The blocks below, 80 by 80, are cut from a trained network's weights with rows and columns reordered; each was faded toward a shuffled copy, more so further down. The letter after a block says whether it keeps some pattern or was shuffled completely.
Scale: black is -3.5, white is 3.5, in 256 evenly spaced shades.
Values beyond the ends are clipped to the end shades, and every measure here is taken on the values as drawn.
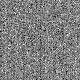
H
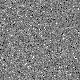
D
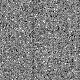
H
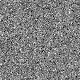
D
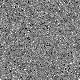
D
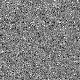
H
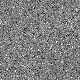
D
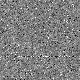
H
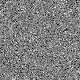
D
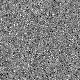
D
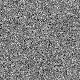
D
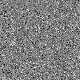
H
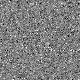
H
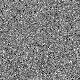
D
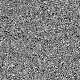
D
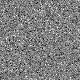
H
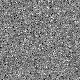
D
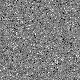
D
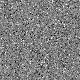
D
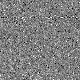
H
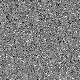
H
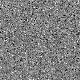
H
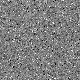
D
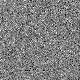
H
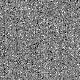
H
